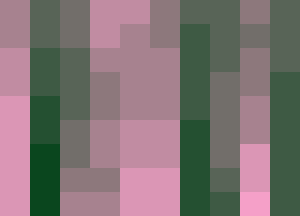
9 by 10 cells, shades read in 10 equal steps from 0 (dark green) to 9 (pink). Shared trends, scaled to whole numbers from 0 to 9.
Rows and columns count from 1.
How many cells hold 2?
13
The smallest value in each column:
6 0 3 5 6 5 1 2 4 2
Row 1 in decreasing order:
7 7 6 5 5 4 3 3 3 3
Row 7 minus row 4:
1 -2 1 1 1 1 -1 0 3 0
